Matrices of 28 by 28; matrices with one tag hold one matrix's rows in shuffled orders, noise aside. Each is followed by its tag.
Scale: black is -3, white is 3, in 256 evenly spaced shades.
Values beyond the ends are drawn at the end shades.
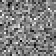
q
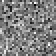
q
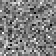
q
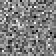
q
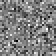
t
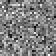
q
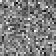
t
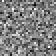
q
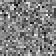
t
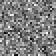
t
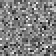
t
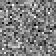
q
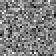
q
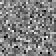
t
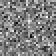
t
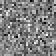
t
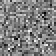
t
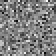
t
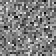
t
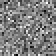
t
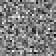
q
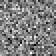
q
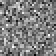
q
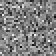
q
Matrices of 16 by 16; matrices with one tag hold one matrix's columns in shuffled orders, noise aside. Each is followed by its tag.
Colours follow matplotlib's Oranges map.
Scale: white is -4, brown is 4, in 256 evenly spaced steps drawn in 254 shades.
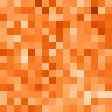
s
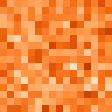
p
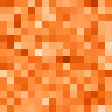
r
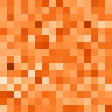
p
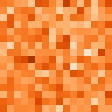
r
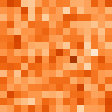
r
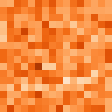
p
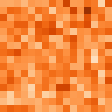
s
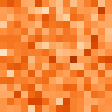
r
